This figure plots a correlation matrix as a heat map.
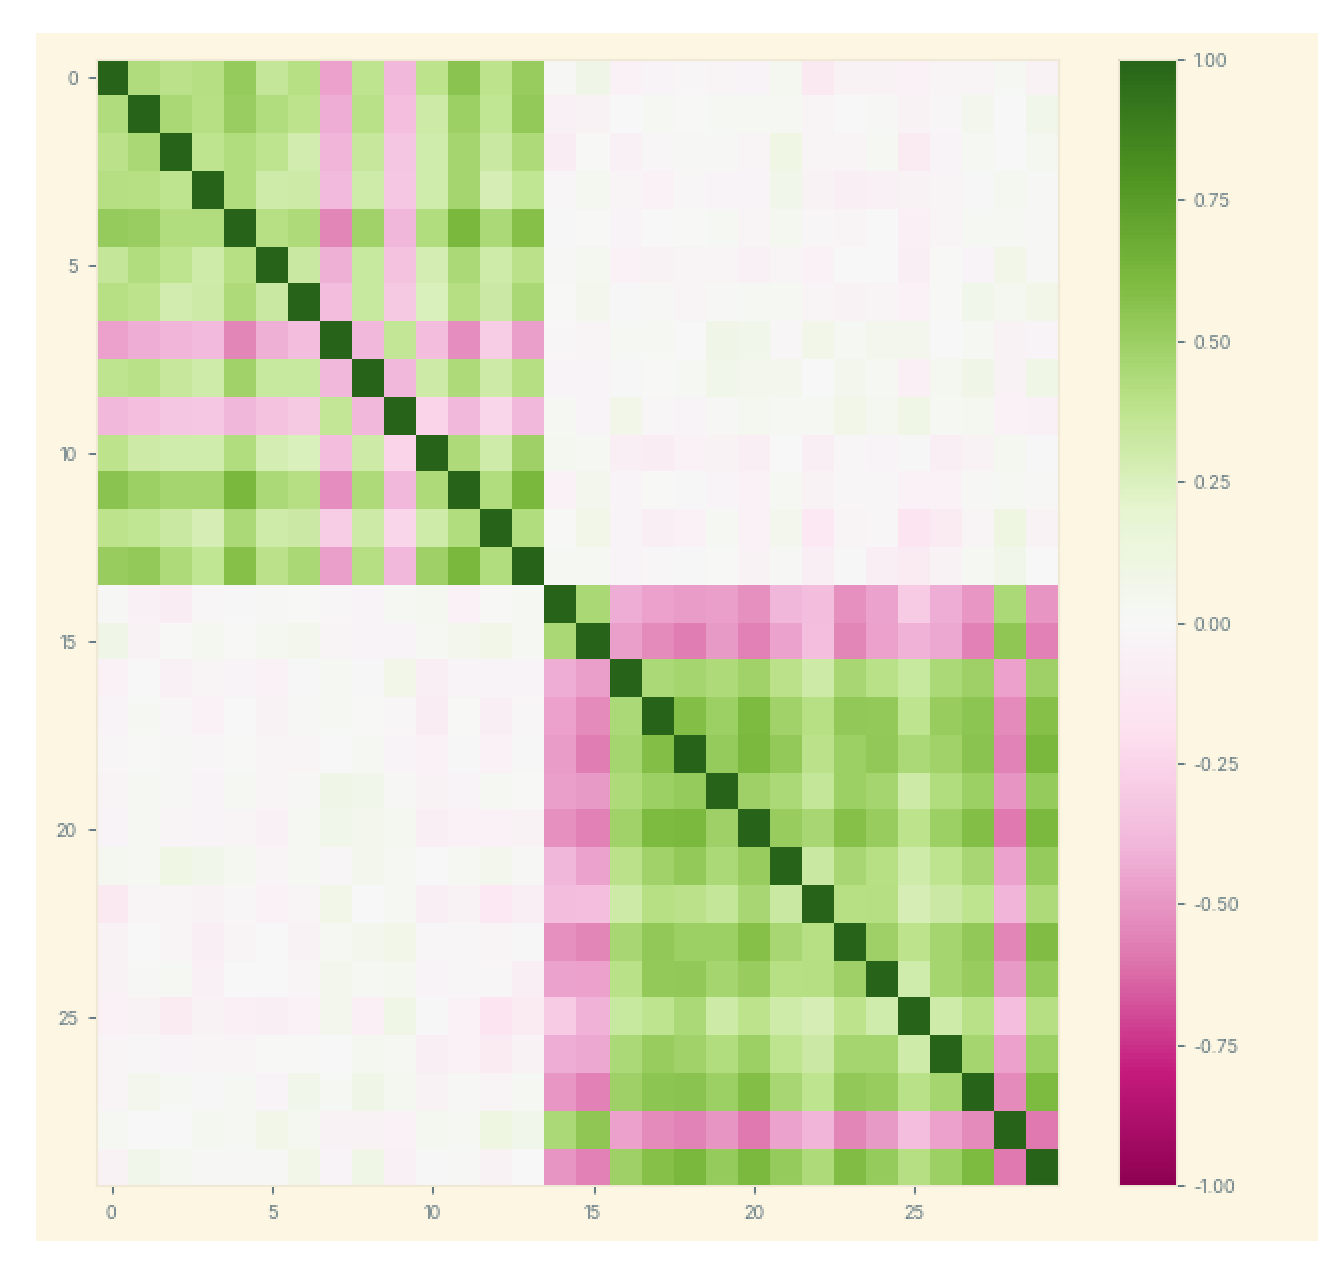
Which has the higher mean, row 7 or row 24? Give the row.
24
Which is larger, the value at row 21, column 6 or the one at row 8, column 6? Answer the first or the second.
the second
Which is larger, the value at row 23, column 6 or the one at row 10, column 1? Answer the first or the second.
the second
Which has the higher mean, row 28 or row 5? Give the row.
5
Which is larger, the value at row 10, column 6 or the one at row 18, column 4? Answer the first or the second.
the first
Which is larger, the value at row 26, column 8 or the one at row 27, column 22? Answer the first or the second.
the second
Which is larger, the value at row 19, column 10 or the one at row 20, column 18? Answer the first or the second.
the second
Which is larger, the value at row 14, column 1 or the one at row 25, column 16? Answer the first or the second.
the second
